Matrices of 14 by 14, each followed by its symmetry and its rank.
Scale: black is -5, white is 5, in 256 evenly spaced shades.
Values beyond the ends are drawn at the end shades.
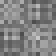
symmetric, rank two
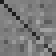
symmetric, full rank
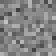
neither, full rank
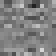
neither, rank three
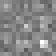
symmetric, rank three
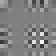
symmetric, rank one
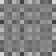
symmetric, rank one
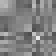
symmetric, rank two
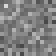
symmetric, full rank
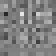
neither, rank three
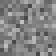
neither, full rank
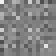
symmetric, rank three
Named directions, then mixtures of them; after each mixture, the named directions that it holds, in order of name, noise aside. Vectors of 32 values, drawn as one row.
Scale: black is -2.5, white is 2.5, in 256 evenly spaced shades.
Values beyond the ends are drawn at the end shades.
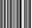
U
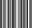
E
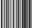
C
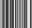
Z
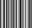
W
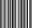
E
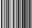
C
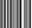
U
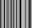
U, W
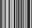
Z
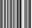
U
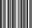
E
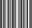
E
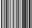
C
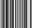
Z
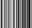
C, Z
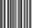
E, U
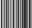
C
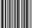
W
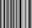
U, W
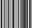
C, E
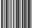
C, E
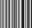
U, Z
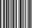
W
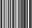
C, E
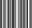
E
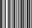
E, Z
